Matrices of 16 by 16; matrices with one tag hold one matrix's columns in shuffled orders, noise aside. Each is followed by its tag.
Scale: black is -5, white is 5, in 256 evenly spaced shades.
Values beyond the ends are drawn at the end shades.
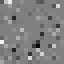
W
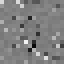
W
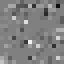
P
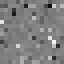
P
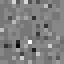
W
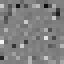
P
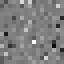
W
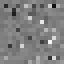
P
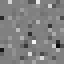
W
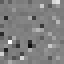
W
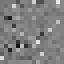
W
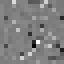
W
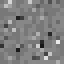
W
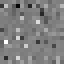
P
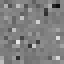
P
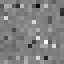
P
